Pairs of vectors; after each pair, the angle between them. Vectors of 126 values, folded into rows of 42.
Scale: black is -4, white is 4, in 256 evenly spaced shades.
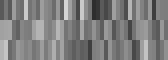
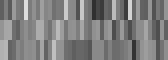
nearly parallel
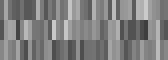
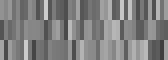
orthogonal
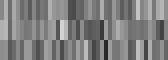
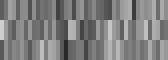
orthogonal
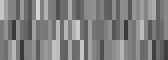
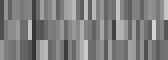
orthogonal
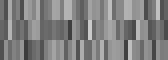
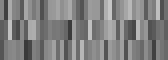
nearly parallel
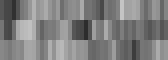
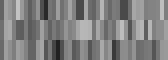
partly opposed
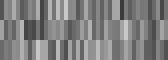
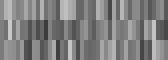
orthogonal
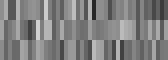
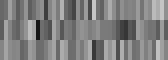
nearly opposite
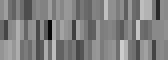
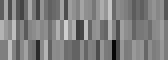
orthogonal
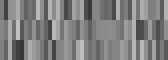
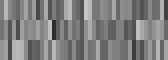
nearly opposite
